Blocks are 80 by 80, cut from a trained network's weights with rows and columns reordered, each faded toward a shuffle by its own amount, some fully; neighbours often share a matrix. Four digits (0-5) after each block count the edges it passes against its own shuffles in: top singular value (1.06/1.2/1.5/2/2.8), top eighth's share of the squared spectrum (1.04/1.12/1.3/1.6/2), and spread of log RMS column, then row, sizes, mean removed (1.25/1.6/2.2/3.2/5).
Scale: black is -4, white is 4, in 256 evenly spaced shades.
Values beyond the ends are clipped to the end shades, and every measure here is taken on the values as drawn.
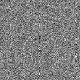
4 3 2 1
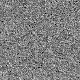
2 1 0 0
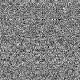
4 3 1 2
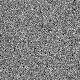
1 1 0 0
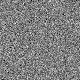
1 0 0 0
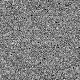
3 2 0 1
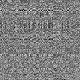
4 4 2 3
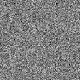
3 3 1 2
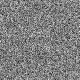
0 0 0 0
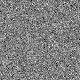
2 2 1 0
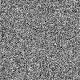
2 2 0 0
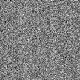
3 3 0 1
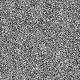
2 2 0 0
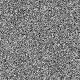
2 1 0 0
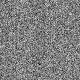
2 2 0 0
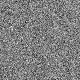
0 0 0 0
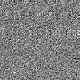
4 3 1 2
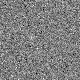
0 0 0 0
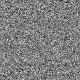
3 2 0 1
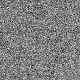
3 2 0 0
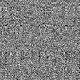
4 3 1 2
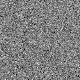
0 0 0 0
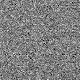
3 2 0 1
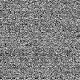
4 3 1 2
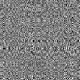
4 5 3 2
